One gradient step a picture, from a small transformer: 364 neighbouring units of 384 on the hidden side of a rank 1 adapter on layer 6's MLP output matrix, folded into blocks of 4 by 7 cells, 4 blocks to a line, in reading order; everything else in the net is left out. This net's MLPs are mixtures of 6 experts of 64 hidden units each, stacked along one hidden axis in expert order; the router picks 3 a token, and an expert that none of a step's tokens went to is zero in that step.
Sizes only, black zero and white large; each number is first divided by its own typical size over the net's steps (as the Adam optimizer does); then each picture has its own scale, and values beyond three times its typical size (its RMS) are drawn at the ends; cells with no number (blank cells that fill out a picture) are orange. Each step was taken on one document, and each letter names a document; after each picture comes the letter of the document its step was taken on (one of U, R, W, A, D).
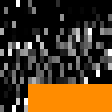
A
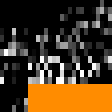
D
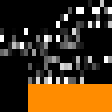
D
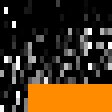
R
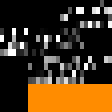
D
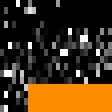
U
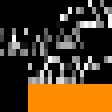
D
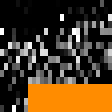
A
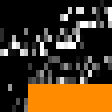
D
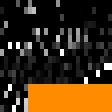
U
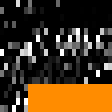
U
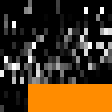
R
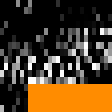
A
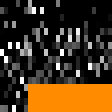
U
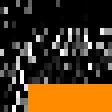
U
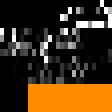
D
